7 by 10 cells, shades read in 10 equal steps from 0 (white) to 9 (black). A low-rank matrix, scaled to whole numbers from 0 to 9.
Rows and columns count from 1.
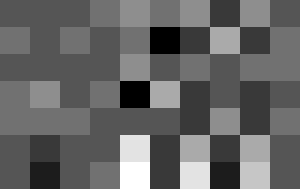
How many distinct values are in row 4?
6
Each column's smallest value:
5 4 5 5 0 3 1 3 2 5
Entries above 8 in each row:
0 1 0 1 0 0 0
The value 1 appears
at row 6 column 5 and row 7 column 7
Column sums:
39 42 40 39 29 43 34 41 35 39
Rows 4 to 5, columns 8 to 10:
6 7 6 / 4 7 5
